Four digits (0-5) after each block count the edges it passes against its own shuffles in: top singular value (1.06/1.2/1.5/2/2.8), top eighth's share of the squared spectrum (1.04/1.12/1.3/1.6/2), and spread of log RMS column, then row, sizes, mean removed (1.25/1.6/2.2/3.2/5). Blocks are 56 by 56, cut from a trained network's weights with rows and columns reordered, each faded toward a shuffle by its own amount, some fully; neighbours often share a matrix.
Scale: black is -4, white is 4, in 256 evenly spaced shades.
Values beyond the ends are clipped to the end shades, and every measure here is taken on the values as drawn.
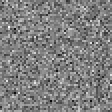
0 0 0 0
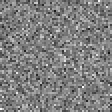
0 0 0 0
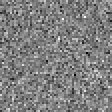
1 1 0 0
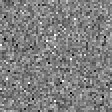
0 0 0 0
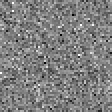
0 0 0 0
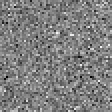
0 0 0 0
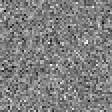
1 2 0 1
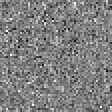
2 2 1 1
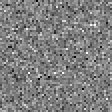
0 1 0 0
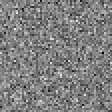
0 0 0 0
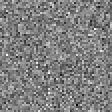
1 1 0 0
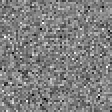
2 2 0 1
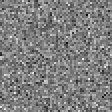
1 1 0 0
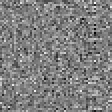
3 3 1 2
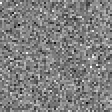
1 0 0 0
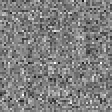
3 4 1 2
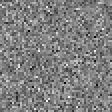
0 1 0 0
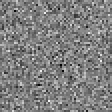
0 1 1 0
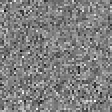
2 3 2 2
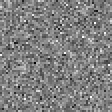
0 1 0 0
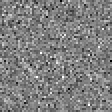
1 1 0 0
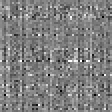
4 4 0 4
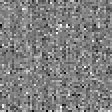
2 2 0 2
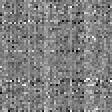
3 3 0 3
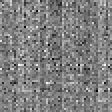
3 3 0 3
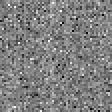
1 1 0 0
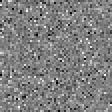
0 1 0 0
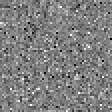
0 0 0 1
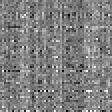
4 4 0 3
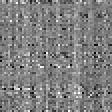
3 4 0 4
